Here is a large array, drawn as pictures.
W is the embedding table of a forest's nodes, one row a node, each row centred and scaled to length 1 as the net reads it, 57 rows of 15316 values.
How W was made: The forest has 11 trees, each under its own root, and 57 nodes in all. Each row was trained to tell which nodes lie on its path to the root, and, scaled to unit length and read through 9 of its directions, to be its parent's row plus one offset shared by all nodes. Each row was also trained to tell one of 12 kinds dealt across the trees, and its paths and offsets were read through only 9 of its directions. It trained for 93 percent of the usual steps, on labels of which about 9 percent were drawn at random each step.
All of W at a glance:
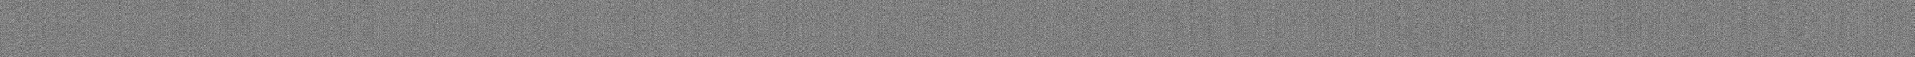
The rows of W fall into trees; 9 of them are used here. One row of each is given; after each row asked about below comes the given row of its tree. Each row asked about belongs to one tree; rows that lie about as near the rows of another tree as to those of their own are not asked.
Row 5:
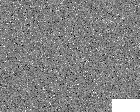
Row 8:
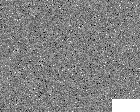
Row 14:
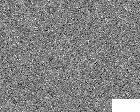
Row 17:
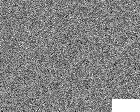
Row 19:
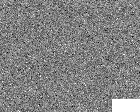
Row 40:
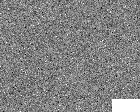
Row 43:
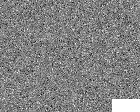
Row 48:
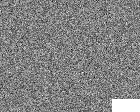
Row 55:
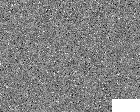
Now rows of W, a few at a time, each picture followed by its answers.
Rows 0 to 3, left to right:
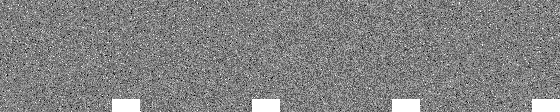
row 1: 8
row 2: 19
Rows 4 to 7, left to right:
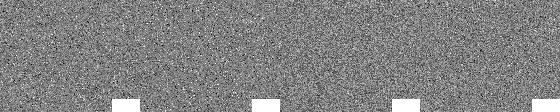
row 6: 8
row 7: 8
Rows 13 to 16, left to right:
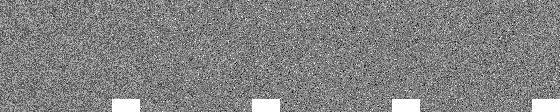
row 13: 48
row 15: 55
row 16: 8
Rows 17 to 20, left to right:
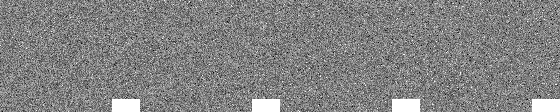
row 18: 17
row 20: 14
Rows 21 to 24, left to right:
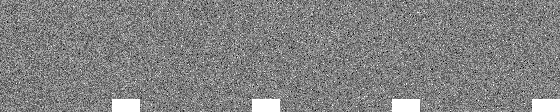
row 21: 40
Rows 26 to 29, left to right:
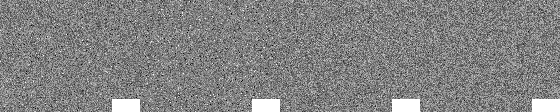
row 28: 8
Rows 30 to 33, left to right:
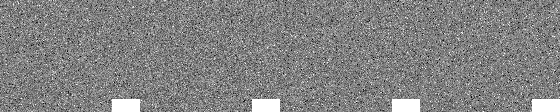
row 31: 8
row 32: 17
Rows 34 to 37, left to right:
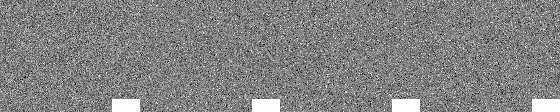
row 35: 17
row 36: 5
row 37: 17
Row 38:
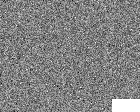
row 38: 55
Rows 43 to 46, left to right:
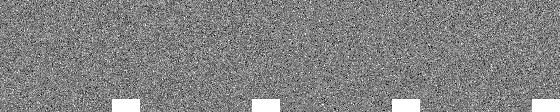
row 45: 17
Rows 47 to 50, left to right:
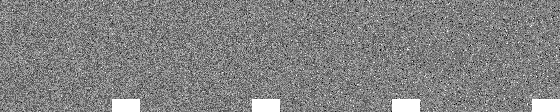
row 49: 48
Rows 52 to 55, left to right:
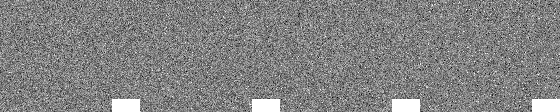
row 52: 48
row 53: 17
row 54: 5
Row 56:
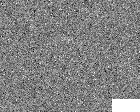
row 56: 48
